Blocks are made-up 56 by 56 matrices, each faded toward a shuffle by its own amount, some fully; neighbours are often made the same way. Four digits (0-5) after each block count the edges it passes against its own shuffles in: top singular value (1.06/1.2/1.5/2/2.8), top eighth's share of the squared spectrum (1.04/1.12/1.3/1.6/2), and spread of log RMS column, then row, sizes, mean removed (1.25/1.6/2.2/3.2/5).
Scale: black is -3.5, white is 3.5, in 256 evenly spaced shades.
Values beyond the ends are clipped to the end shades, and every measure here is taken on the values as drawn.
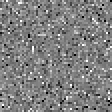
0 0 0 0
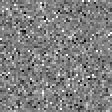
1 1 0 0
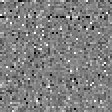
3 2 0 1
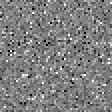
1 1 0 0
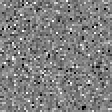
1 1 0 0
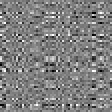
5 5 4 4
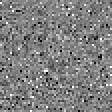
2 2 0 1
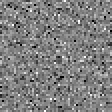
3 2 1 0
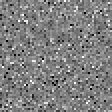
0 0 0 0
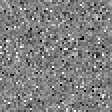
2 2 0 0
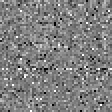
3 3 1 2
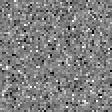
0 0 0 0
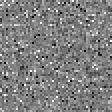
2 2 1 0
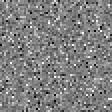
1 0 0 0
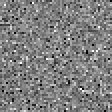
0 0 0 0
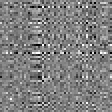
4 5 3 3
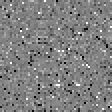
2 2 0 0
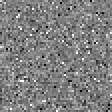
0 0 0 0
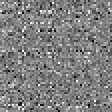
4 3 2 2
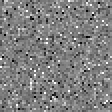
0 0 0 0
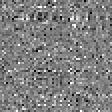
4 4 2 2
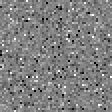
2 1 0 0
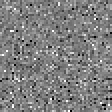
3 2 1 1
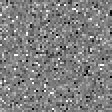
1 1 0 0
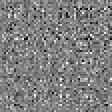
4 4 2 2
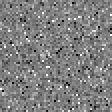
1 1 0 0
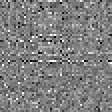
4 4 2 2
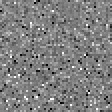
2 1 0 0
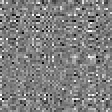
4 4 2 3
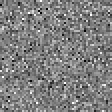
0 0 0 1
